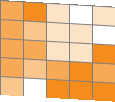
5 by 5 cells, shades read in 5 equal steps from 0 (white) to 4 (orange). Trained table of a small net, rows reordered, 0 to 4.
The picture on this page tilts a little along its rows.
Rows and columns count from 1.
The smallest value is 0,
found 3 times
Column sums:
14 11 10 10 12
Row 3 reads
3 3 1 1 4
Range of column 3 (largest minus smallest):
3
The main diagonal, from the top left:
3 2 1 4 4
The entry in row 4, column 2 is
2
